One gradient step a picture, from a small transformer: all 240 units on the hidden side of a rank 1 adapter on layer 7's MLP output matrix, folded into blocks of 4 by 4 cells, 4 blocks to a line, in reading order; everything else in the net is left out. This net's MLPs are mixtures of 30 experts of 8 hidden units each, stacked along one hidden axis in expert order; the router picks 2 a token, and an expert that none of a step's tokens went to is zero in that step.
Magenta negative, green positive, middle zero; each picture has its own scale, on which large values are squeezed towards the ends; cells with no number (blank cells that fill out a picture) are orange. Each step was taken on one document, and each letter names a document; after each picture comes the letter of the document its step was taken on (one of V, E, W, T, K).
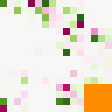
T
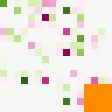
T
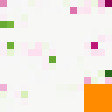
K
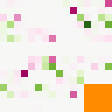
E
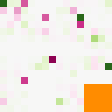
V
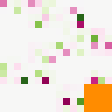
T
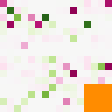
V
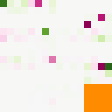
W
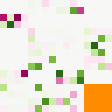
E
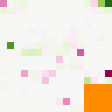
K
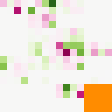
T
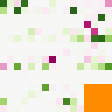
V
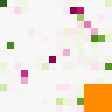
V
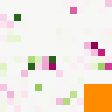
E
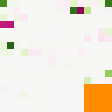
K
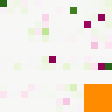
W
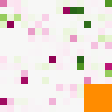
V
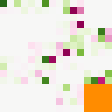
T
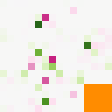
E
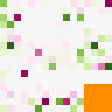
E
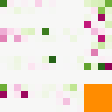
W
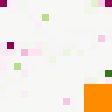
K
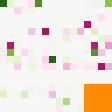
W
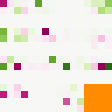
W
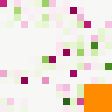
T
